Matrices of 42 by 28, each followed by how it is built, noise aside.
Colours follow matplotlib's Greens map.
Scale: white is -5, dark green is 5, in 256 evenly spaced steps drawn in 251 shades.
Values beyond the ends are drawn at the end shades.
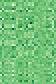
low rank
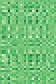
low rank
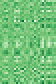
low rank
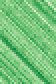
Toeplitz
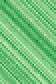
Toeplitz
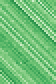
Toeplitz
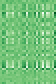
low rank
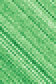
Toeplitz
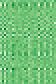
low rank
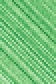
Toeplitz
